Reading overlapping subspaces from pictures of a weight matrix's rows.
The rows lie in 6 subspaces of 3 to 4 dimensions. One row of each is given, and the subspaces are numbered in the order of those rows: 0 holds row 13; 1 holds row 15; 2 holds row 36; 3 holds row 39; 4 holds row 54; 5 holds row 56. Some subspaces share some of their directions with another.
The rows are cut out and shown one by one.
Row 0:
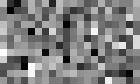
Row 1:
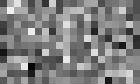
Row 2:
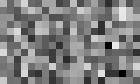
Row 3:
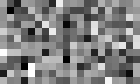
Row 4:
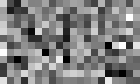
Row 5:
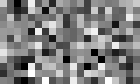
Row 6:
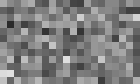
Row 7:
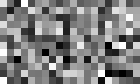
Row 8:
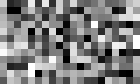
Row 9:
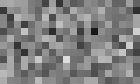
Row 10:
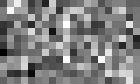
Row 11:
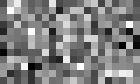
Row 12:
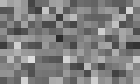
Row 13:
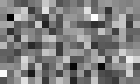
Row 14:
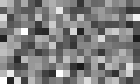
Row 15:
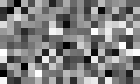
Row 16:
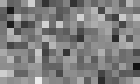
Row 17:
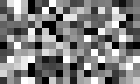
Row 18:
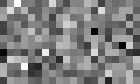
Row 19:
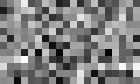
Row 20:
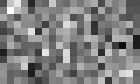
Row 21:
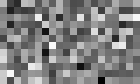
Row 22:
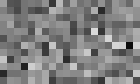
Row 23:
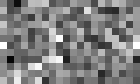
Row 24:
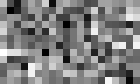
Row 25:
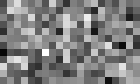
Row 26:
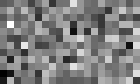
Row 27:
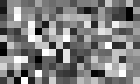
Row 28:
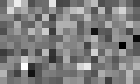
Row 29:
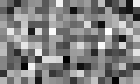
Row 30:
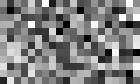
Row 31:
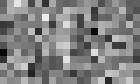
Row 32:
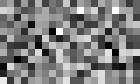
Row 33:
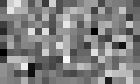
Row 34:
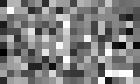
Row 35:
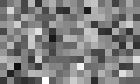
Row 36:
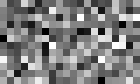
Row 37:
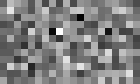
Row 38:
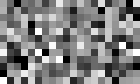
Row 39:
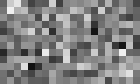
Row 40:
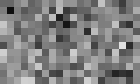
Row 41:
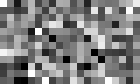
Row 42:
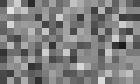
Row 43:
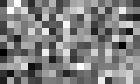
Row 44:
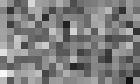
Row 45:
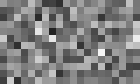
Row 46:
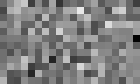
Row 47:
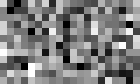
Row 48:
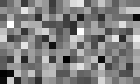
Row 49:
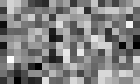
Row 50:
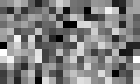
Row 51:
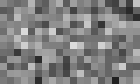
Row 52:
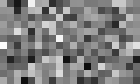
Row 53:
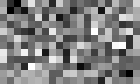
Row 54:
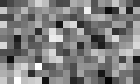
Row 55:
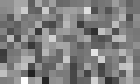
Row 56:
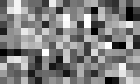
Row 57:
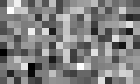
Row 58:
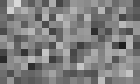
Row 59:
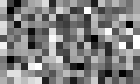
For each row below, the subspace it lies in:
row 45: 3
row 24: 5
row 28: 1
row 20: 3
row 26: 2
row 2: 1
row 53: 3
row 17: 4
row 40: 4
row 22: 2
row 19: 1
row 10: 2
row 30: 5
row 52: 4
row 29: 5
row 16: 3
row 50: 4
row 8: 1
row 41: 4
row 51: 5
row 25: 5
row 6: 3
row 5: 4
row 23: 4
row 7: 1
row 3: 0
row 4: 1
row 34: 1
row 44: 2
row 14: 3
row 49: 4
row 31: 0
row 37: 5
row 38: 5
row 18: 1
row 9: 3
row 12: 4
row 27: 1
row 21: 2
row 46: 1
